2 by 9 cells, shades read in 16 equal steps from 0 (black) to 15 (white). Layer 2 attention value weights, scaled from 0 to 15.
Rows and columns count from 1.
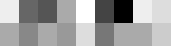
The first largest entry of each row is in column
5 5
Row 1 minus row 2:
4 -2 -5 1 2 -3 -10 4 1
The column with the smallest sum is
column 7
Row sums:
81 89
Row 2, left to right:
10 8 10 9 13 7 10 10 12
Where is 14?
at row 1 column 1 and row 1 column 8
